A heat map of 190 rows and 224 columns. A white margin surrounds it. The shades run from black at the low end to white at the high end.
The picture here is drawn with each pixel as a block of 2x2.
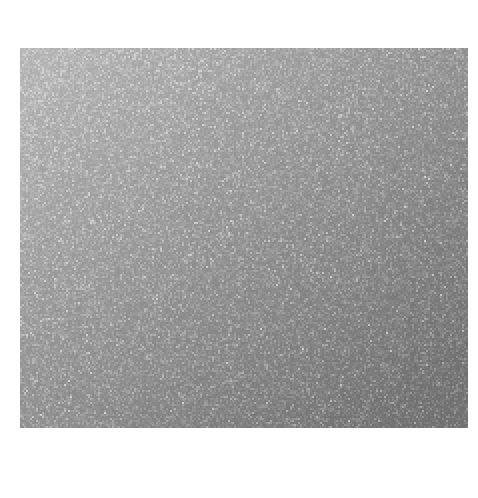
There are no regular stripes. The ninth with the lowest average is the bottom right. Neither half mirrors the other. Overall the values sit about 60% of the way up the scale. The texture is fine-grained noise. There is an overall slope up to the top left. The ninth with the highest average is the top left.
